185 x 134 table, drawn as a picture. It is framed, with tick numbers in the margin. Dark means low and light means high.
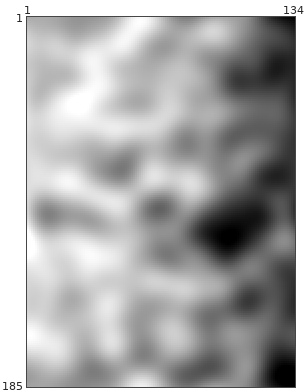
No lone cell stands out from its neighbours. The top left is the ninth with the highest average. The field climbs toward the left. The texture varies smoothly and slowly.
